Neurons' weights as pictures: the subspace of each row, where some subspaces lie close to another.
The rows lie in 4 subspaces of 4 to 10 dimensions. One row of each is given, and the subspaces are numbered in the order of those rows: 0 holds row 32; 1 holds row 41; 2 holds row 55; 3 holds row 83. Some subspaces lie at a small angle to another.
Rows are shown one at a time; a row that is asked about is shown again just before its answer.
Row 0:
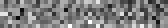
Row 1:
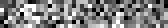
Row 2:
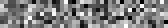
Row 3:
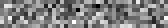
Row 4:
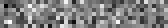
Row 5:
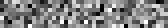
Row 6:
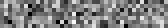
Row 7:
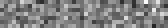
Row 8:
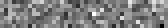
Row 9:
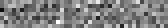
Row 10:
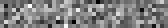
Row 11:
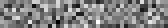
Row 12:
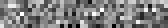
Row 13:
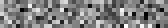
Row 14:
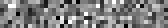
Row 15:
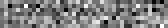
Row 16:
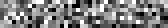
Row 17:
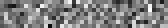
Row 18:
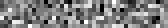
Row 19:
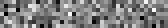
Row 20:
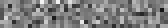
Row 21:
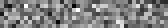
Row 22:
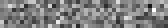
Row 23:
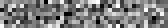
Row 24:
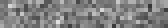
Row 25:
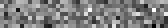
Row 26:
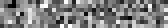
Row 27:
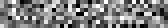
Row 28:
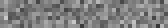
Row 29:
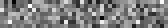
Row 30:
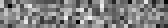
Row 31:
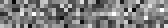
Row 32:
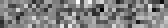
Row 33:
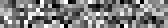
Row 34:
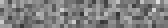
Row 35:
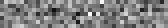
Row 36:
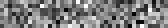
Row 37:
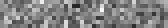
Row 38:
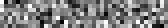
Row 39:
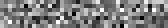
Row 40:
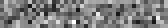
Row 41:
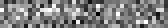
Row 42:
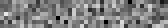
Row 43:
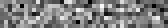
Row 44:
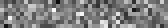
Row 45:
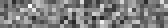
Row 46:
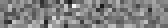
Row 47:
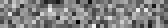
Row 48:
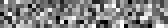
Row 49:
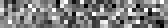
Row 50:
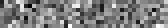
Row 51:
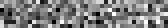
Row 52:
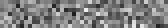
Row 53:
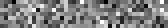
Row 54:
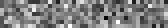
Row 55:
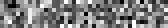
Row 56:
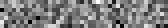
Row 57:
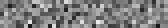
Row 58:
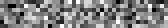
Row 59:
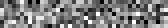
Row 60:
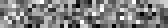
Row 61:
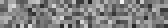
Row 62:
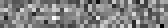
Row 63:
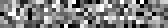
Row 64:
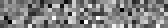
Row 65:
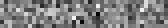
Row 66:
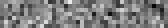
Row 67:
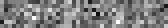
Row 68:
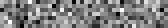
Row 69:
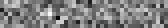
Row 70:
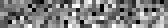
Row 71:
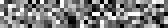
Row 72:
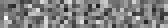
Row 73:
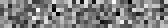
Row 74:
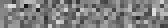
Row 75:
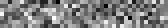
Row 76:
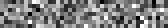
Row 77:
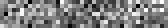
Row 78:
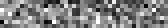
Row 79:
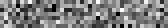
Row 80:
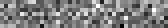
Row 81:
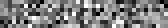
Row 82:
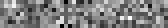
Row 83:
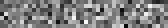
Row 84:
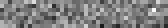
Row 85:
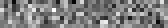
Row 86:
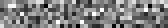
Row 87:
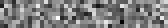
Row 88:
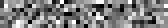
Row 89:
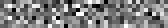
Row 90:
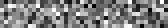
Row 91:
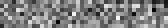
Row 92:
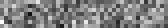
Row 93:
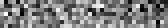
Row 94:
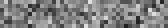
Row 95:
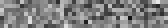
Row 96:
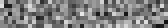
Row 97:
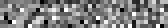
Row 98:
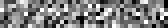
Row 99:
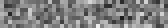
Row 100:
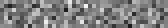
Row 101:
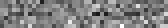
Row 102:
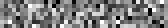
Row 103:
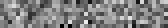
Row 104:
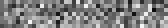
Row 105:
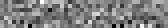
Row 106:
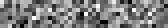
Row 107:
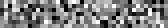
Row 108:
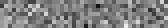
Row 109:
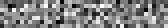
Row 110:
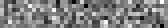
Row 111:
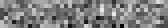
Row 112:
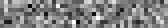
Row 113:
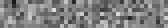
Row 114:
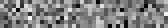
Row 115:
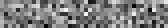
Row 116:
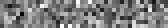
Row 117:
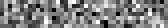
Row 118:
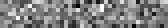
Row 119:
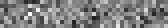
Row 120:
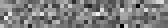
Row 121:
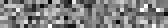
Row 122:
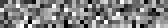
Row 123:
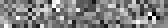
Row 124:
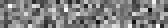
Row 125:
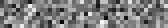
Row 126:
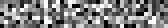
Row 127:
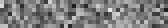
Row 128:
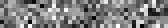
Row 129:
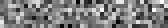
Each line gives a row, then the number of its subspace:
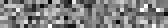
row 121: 1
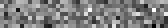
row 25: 1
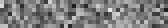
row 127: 3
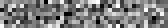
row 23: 3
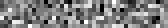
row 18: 3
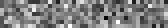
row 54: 1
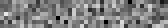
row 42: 3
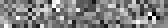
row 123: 1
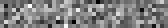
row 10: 1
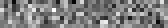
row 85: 2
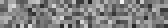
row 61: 3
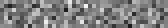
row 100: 0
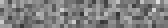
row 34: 1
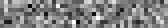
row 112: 1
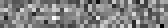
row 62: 2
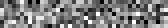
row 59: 3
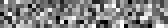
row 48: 3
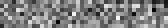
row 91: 1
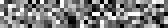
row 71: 3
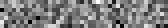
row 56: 3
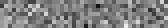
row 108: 1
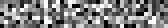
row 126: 2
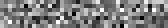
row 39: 0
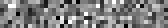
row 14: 3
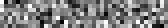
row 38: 3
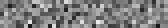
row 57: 0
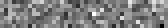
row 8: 3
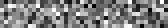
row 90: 1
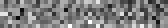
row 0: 3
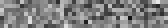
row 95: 3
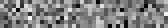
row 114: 1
